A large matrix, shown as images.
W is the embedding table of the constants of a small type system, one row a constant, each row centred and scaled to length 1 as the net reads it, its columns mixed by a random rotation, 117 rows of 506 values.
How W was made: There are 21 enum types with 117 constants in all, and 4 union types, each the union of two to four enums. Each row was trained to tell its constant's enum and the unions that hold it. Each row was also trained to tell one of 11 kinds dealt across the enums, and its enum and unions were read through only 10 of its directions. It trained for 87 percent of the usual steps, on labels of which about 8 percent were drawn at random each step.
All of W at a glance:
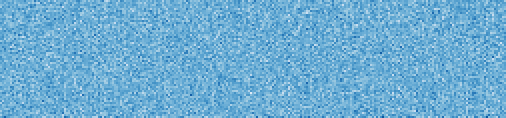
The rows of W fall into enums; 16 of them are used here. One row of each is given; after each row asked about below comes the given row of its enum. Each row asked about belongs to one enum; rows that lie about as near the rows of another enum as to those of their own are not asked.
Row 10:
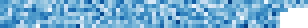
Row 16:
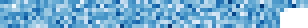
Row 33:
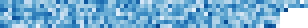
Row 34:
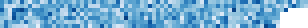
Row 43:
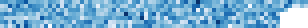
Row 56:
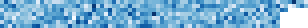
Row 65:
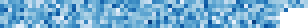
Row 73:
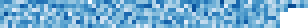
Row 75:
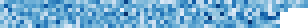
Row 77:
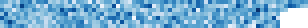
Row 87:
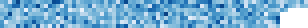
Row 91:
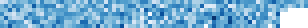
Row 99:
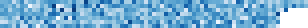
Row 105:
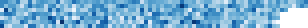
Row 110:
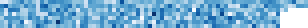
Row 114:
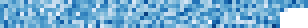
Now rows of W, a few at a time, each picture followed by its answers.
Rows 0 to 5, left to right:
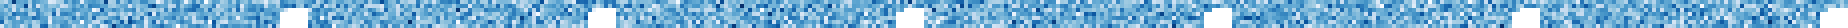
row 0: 16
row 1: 91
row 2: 56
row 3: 75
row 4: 33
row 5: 91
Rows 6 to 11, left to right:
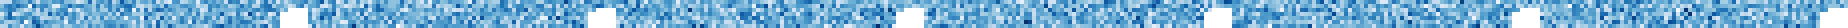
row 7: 34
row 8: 43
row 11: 16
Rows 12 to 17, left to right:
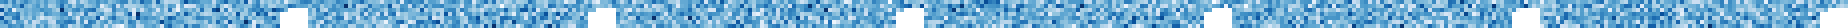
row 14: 99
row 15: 75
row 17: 16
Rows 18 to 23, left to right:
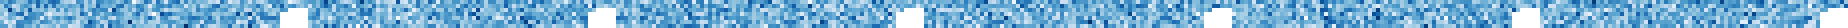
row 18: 75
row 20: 99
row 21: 87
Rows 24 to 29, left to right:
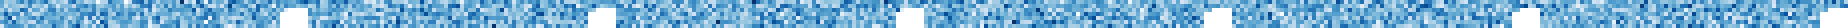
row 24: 77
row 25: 43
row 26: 114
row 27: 16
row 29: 56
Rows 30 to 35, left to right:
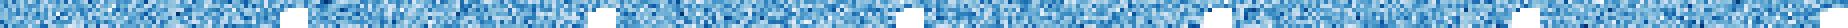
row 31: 33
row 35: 43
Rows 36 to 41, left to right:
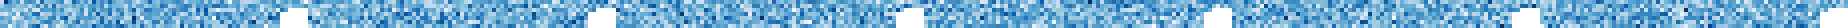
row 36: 87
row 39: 43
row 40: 33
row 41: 16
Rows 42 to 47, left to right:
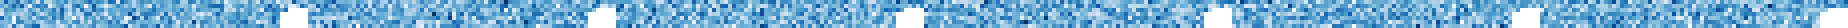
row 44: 114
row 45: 114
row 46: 34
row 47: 99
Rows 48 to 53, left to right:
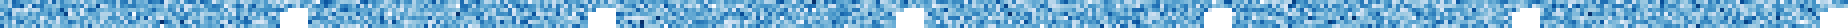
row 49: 33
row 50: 43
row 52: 114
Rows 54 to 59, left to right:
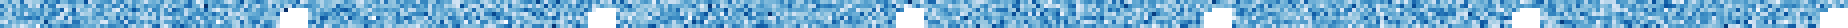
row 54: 99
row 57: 77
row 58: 75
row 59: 105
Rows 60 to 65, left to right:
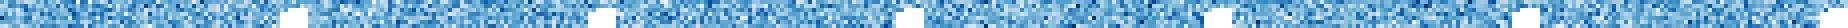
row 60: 99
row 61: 73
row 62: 33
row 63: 114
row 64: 73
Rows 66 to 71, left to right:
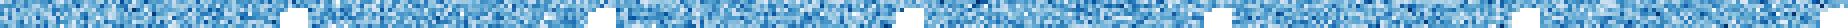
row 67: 16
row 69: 87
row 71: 91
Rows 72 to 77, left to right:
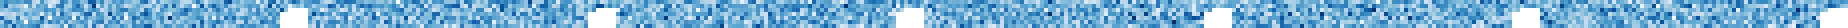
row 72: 114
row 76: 56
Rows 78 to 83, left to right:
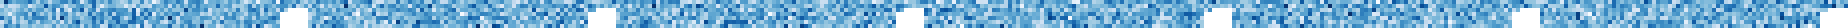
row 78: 16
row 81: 43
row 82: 99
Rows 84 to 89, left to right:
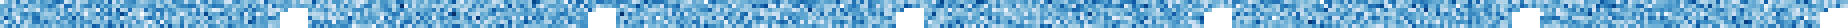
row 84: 87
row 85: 114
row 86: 73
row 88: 73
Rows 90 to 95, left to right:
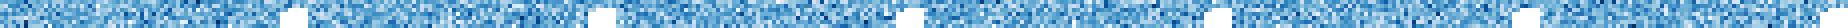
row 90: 43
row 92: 75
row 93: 75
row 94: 87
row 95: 87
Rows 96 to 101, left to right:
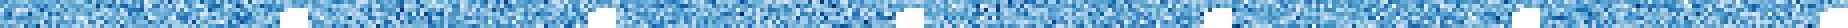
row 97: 77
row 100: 91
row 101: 33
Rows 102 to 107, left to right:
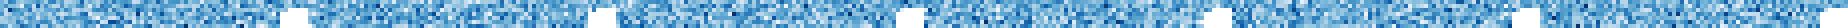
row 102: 110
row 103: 34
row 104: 77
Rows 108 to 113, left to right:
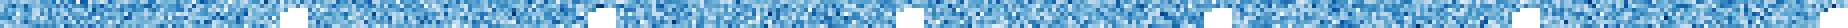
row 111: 75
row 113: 73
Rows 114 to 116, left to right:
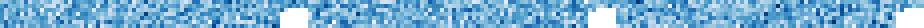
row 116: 34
